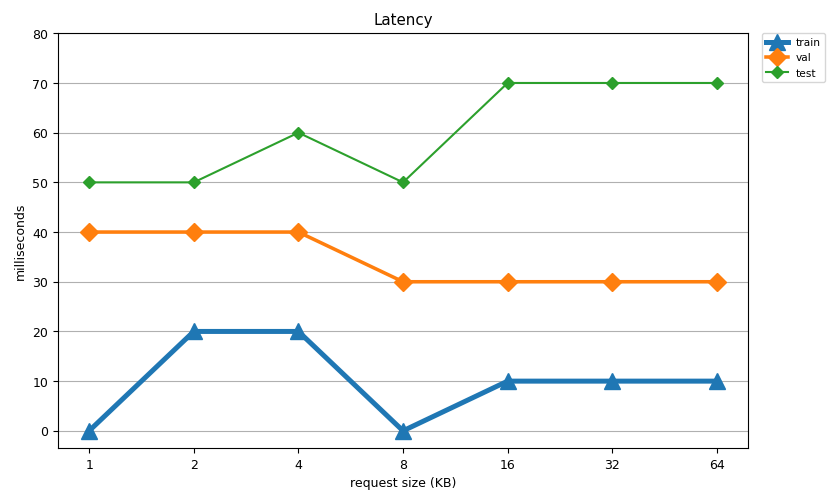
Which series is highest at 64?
test
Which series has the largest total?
test
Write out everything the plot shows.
Title: Latency
x-axis: request size (KB), ticks 1 2 4 8 16 32 64
y-axis: milliseconds, ticks 0 10 20 30 40 50 60 70 80
Legend: train, val, test
Values:
train: 0 20 20 0 10 10 10
val: 40 40 40 30 30 30 30
test: 50 50 60 50 70 70 70
